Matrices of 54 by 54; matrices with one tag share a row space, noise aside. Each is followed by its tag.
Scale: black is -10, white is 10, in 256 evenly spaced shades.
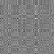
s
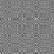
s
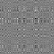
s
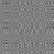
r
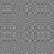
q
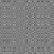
q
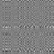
r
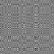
s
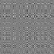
q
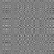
r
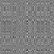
q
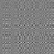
r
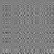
r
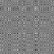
s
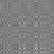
s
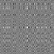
q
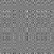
q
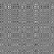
s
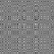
s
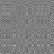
q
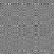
s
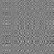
r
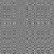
q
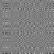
r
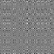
q
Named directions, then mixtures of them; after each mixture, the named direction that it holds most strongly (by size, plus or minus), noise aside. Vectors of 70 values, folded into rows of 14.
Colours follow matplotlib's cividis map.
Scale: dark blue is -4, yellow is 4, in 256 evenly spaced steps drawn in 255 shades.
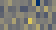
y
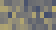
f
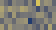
y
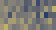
f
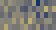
y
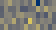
y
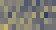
f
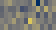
y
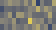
y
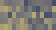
f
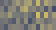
y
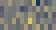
y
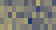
f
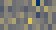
y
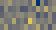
y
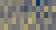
y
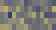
f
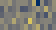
y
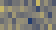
y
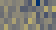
y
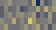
y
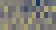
y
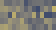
f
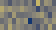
y
